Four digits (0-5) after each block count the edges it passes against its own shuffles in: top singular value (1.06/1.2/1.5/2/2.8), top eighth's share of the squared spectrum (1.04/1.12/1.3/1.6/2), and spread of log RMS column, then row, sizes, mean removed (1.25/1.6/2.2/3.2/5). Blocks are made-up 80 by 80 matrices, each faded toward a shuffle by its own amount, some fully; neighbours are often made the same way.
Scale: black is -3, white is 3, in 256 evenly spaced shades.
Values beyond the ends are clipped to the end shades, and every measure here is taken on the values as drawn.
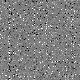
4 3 2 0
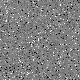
1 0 0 0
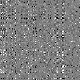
4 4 3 2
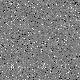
2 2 0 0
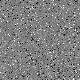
2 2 1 0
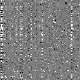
4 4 2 1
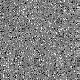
3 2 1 0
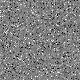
3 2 0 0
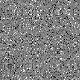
4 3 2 1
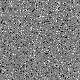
0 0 0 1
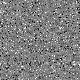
3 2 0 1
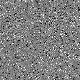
3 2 1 0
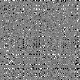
4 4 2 3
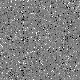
2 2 1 0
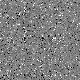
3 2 1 1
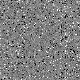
2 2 1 1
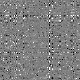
4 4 3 2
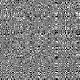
4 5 3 3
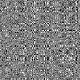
4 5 3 3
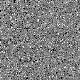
3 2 0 0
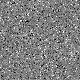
0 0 0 0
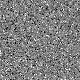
2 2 0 0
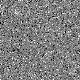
3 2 1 1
